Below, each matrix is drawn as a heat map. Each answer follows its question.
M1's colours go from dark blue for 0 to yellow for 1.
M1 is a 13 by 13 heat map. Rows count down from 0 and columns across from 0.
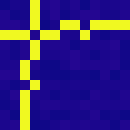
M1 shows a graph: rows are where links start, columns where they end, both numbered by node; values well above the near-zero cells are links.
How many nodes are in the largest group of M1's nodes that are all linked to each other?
2
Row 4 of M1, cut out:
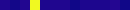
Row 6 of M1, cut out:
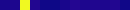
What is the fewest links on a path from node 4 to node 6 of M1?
3
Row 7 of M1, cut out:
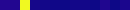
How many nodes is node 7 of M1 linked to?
1
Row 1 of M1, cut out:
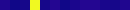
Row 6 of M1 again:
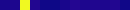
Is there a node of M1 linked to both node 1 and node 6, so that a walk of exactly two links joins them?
no
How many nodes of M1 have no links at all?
0
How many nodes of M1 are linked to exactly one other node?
11
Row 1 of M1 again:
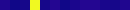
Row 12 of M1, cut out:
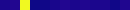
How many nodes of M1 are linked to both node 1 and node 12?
0
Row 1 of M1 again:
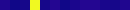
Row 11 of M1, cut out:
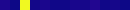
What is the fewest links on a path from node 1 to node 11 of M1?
3
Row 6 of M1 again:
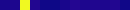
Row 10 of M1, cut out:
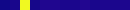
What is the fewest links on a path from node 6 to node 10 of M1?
2
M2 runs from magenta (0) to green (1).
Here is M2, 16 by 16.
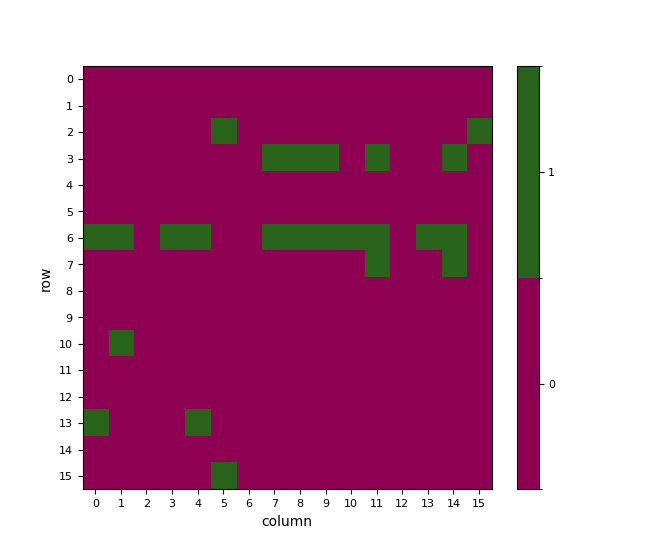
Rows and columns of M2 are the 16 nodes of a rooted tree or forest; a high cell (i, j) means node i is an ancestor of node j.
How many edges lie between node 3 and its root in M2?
1
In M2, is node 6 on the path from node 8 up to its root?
yes
